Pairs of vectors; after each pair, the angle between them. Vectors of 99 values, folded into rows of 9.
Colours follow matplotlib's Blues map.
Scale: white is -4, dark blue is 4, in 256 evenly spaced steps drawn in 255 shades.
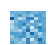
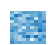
partly aligned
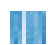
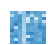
partly aligned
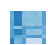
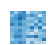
partly aligned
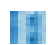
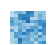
partly opposed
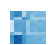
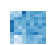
nearly opposite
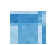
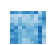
nearly opposite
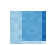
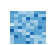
orthogonal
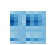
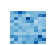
orthogonal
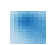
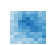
nearly parallel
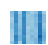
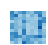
partly aligned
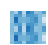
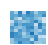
partly aligned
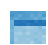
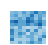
partly aligned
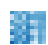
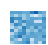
orthogonal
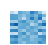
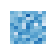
orthogonal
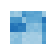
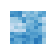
nearly opposite
